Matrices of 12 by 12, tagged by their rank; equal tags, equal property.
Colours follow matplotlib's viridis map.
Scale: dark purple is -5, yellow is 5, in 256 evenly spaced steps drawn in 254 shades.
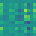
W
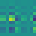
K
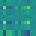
K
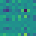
W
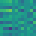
W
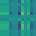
K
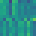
W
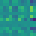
W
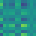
K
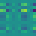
K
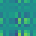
K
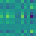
K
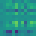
W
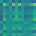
W
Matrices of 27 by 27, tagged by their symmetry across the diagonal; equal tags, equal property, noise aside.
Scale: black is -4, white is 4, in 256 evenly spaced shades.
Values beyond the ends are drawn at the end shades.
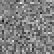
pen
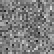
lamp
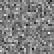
pen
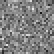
lamp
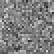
lamp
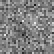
pen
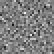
pen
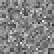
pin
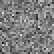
lamp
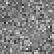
pin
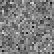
pin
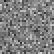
pen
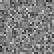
pin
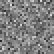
pen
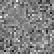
pin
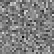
lamp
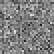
pin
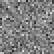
pen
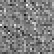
pen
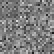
pin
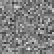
lamp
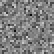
pin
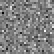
lamp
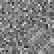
pin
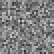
pen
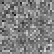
pin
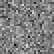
lamp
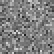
lamp
